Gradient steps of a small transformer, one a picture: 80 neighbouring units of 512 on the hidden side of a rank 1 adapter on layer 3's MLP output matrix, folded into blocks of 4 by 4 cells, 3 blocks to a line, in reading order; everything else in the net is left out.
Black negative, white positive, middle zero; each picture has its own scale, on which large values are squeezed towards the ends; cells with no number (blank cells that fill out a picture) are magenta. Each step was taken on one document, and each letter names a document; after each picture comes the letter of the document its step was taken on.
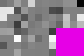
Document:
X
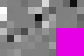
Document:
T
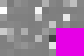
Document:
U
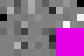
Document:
X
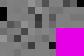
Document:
T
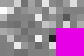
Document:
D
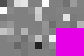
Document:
D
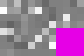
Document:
U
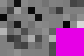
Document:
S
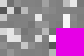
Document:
S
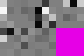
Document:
T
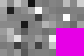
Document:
U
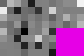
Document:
D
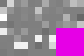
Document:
D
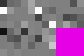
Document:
U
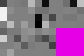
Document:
T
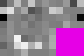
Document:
X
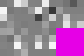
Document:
D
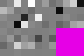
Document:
X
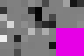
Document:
T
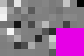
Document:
S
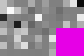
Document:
X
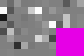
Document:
U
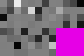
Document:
D
